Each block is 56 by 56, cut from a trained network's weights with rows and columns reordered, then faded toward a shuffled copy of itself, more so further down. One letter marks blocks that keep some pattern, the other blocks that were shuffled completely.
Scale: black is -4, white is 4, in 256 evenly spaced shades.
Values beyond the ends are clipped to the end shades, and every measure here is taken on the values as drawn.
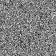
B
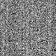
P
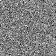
B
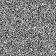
B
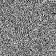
P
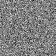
B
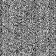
P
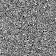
B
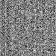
P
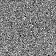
B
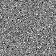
B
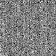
P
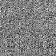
P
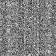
P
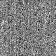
P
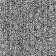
P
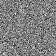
B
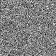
B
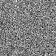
B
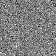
B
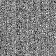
P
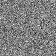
B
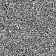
B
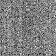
P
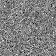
B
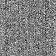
P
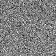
B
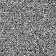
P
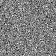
B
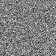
B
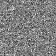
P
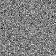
P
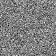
B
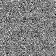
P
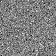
B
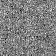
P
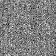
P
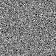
B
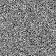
P
